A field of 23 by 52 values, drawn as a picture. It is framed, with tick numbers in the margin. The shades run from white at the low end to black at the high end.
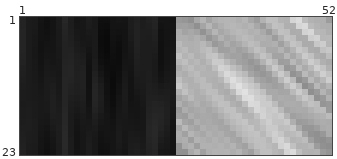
The table splits into one row of 2 panels. Panel 1,1: very high, streaked downward, faint in contrast. Panel 1,2: low, slanting down to the right.
